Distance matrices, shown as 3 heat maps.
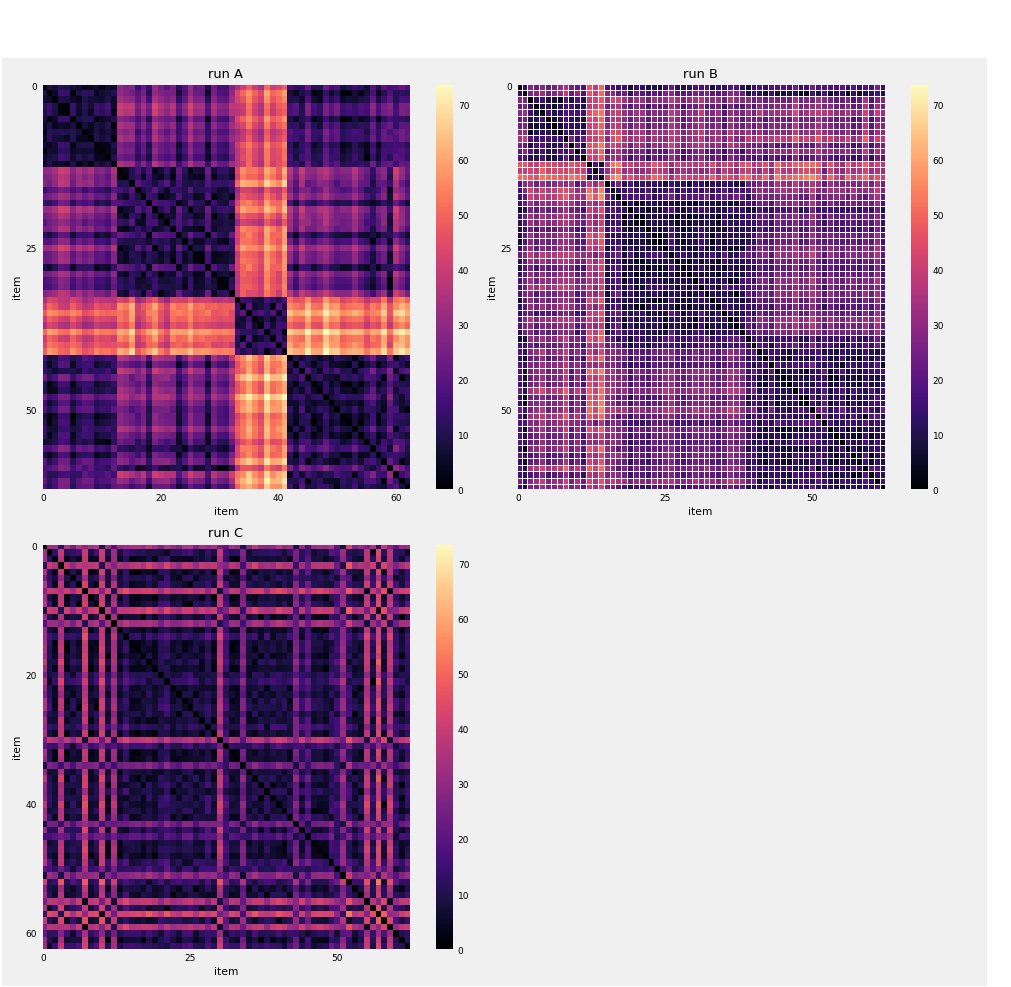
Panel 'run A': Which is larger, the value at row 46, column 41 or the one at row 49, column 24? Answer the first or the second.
the first
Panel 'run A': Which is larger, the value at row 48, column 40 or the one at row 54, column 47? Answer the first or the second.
the first
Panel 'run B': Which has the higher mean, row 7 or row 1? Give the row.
7
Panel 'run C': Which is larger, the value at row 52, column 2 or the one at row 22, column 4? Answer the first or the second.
the first
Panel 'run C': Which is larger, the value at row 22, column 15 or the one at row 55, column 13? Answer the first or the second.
the second
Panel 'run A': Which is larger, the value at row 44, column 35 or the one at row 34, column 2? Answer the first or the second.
the first
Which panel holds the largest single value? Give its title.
run A
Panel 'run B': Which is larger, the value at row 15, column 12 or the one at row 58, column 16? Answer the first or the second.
the first
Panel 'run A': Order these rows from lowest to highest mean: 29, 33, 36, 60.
29, 60, 33, 36
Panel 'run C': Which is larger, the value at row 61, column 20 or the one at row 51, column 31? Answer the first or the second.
the second
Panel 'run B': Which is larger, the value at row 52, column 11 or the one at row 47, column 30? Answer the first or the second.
the second
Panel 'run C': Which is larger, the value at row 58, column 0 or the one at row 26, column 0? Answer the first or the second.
the first
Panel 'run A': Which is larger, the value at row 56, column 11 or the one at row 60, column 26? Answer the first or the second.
the second
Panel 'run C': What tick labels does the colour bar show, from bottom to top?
0, 10, 20, 30, 40, 50, 60, 70
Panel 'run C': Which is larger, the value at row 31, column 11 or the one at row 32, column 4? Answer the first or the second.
the first
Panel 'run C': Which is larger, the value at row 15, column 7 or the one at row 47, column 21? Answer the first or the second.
the first
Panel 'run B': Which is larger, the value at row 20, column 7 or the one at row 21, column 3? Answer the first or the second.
the first
